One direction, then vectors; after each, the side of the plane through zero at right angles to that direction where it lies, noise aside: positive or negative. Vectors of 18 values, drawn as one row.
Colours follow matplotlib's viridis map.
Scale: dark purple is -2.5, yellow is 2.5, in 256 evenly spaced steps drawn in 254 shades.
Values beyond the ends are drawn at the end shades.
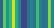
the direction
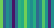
negative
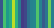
positive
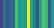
negative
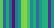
negative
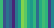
negative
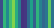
positive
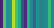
positive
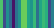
negative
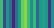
negative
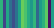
negative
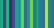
negative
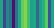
negative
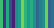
negative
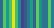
positive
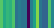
positive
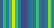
positive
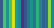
positive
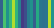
positive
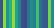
positive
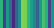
negative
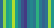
positive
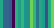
negative
